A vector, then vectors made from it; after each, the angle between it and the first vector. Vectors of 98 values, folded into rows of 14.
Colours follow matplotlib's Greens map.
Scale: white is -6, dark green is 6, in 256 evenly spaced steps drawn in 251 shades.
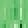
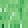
partly opposed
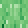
partly opposed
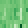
nearly parallel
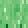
partly aligned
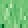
partly aligned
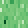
orthogonal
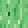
partly aligned
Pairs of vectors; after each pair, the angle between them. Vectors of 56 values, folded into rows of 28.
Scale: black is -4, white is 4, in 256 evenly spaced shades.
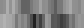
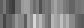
nearly opposite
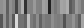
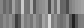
orthogonal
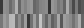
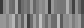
nearly parallel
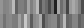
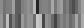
orthogonal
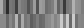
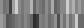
orthogonal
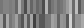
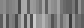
nearly opposite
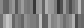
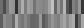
partly aligned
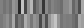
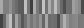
partly opposed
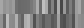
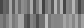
partly opposed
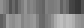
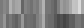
nearly opposite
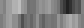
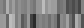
partly aligned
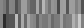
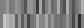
nearly opposite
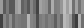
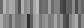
nearly opposite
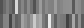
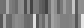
orthogonal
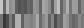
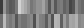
partly opposed
